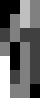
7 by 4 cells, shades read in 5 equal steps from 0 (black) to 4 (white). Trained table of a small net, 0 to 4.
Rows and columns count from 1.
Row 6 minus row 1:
4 1 -1 -1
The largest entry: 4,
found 3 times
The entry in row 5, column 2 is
0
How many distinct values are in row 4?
3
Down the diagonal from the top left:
0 2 1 1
